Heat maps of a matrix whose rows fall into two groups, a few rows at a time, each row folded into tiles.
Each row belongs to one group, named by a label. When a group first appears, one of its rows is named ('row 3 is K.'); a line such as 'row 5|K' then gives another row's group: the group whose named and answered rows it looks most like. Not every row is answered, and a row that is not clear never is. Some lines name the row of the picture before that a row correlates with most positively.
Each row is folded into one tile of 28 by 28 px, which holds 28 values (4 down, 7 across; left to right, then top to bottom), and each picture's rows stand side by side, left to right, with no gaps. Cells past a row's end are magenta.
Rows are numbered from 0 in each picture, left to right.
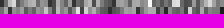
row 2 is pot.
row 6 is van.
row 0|van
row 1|pot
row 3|pot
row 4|van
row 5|van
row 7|van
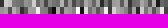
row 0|van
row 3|pot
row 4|pot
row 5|pot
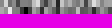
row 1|van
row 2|van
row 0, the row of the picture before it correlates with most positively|1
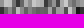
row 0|van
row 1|van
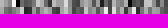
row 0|pot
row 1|van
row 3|pot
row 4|pot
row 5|van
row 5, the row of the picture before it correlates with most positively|2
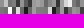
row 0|pot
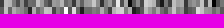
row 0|van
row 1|van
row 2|pot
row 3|van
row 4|pot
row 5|van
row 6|van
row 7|pot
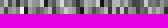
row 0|pot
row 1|pot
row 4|pot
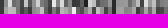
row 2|pot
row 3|van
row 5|van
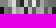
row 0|van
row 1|pot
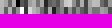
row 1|pot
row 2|van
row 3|van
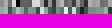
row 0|pot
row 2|pot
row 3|van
